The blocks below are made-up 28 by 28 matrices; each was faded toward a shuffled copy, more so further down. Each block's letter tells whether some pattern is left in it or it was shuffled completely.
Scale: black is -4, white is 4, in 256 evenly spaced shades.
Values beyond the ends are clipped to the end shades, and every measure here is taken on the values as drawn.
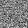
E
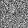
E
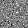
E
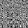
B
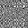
B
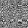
B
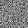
B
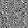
B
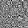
B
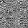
B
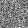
E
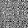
B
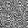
B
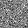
E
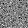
E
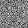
B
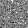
E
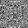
B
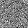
E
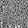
B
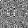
B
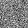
E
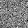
E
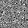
E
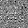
B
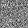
E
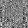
B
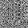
B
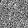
E
